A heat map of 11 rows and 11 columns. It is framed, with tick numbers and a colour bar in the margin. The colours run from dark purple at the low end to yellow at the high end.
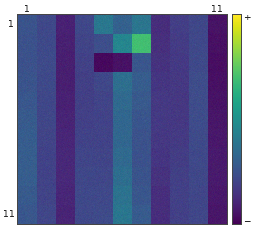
Roughest part: top middle. Grain: streaks running down. Average level on the scale: 20%. Odd patch: rougher, in the top middle.
